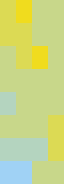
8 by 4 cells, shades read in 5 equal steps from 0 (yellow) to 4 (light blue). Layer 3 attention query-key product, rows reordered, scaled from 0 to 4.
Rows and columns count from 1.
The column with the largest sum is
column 1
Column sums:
18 15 15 14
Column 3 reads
2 2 0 2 2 2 3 2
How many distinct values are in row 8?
2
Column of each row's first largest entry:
3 3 1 1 1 1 1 1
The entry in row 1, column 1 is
1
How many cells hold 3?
4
